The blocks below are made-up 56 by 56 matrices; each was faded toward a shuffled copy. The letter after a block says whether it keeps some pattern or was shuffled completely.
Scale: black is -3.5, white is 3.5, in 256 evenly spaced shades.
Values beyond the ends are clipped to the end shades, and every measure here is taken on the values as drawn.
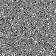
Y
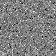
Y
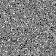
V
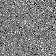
V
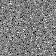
V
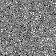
V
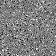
V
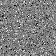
Y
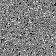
Y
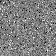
Y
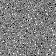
Y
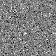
V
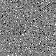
V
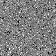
V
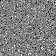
Y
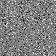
V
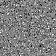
V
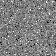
Y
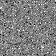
Y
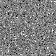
V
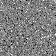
V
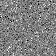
Y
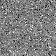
V
